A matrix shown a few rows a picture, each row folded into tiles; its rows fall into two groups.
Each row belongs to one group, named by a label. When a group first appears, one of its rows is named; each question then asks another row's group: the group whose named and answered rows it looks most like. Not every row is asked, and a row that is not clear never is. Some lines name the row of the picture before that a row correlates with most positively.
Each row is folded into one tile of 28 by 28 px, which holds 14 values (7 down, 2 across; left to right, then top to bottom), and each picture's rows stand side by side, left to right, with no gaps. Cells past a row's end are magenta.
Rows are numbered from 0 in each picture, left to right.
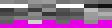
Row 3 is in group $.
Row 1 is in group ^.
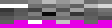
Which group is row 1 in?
^
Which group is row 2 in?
^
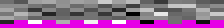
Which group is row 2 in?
^
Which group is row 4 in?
^
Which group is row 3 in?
^
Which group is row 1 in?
^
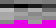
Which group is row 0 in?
$
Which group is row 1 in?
$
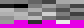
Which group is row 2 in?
^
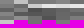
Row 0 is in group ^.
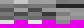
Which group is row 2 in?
$
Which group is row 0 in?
^
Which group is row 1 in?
^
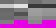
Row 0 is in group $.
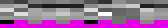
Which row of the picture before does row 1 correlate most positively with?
1
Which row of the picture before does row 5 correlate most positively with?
1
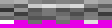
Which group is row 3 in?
^
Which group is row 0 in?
^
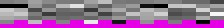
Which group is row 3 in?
^
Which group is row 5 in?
$
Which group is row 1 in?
^
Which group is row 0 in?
$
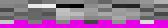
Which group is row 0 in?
^
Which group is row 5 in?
^
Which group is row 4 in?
$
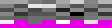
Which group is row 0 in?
^
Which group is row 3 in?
^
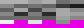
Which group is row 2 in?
$
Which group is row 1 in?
^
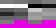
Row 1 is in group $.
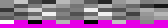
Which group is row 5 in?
$
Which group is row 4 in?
^
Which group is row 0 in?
^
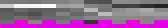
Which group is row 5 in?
$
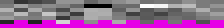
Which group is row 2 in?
^
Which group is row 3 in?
$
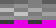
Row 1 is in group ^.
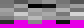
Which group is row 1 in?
$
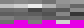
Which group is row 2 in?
^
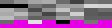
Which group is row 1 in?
^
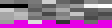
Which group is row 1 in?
^
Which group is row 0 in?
$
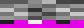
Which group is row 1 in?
^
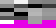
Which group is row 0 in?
^
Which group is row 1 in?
$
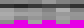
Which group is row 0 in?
$
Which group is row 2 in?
$
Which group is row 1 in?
$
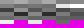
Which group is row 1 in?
^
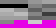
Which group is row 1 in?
^
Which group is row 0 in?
$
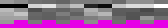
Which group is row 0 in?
$
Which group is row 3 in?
$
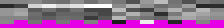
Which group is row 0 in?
$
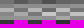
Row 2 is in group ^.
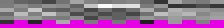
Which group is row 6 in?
$
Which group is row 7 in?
$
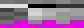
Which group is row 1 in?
$
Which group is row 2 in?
$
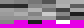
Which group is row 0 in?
$
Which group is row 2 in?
^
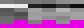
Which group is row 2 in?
$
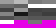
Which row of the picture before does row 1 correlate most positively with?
0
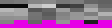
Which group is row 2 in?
$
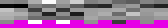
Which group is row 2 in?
^
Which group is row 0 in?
$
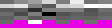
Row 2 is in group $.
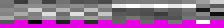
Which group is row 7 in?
^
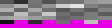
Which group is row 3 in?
^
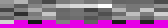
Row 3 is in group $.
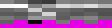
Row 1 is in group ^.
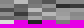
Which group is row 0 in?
^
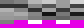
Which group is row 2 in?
^
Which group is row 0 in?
$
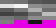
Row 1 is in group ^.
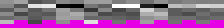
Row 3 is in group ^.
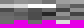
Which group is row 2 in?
^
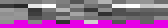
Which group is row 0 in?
$
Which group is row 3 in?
^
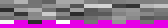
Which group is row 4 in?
$
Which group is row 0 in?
^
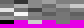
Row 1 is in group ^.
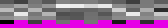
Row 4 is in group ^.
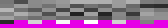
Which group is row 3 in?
^
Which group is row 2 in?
^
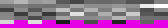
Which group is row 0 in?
^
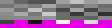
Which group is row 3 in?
^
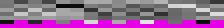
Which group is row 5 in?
^
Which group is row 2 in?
$
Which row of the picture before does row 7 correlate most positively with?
1
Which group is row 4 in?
^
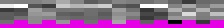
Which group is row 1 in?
$
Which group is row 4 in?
$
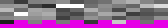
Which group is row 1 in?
$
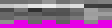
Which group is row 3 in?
$
